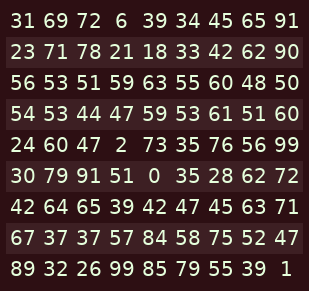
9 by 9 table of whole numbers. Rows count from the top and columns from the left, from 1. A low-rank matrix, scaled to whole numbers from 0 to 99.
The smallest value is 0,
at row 6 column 5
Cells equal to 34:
1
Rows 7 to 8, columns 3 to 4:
65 39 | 37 57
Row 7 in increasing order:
39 42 42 45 47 63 64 65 71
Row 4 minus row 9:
-35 21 18 -52 -26 -26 6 12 59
